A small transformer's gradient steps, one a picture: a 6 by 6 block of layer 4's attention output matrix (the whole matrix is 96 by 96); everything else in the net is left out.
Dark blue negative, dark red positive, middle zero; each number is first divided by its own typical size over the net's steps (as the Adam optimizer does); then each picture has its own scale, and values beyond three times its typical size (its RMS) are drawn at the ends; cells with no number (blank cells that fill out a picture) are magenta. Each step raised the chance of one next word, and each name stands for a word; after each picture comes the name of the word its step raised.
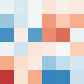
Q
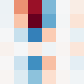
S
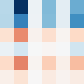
S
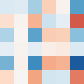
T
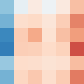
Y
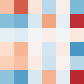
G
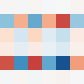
Q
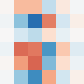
G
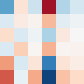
Q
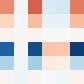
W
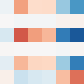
T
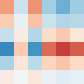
W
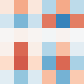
G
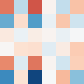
G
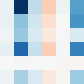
Y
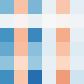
Y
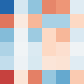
T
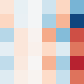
S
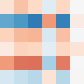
G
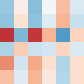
Q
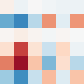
G
